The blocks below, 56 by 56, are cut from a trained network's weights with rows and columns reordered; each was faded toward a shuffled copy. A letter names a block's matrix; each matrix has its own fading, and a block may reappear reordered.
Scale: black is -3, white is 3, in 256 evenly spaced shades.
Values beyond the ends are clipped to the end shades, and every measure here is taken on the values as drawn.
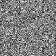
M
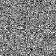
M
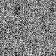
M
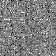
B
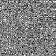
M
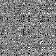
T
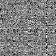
T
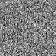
M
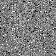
B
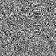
M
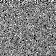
B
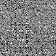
T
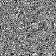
M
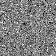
B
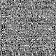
T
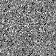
B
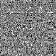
T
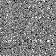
B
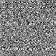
M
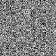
M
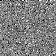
B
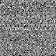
T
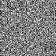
M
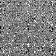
T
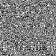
M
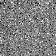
B
